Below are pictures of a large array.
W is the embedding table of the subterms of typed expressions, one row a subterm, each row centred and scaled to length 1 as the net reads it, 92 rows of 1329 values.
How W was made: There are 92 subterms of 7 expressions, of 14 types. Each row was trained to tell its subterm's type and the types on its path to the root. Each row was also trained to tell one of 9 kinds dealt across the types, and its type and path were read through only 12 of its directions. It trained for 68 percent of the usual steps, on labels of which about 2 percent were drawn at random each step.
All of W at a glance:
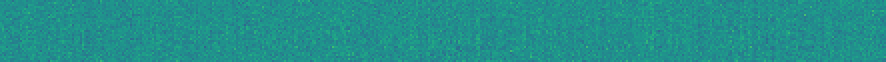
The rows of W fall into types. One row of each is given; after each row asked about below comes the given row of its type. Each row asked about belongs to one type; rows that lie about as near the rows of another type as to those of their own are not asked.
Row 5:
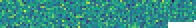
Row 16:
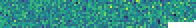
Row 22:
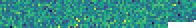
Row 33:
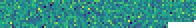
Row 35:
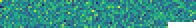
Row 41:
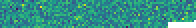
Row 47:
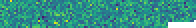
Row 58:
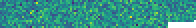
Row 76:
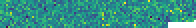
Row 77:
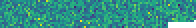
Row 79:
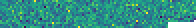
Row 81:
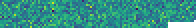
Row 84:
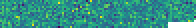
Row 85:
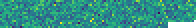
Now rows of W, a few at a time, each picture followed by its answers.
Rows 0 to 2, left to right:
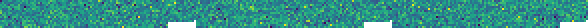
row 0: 33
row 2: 58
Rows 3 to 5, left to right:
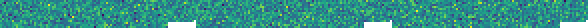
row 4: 81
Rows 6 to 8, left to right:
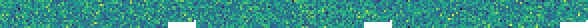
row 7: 77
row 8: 76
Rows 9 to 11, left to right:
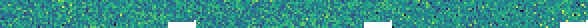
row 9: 79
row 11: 33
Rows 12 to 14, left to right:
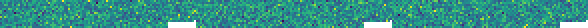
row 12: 5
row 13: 81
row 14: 84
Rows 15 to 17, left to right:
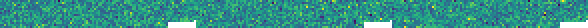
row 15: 58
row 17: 41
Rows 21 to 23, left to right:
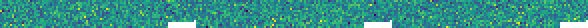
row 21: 33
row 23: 58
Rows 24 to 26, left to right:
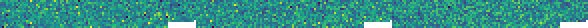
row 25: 76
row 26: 81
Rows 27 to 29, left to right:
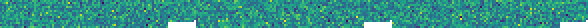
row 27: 41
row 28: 85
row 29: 41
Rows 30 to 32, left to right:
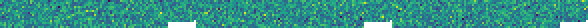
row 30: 35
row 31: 41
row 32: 84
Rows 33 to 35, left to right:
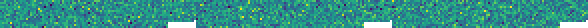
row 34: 58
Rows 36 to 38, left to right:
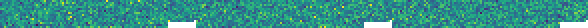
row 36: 79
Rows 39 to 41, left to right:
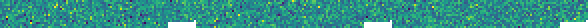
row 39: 5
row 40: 76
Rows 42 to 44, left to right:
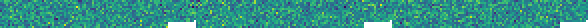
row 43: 76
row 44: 5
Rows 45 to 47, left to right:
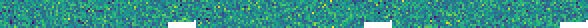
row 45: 33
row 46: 81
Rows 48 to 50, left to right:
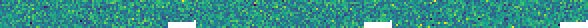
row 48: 5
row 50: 79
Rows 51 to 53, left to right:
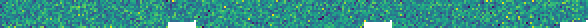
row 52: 5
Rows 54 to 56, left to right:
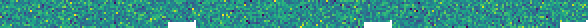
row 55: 85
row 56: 81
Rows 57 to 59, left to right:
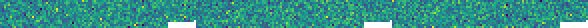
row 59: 5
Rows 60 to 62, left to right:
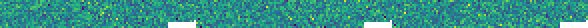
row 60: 85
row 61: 76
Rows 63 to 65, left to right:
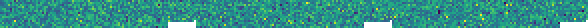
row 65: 85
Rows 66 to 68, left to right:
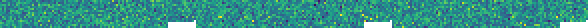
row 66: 22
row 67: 76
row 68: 41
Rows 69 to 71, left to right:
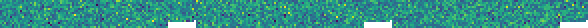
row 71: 81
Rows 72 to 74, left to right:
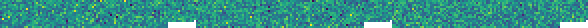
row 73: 84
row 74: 41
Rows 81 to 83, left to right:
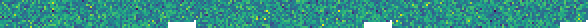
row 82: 77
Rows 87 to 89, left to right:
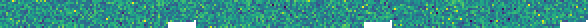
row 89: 79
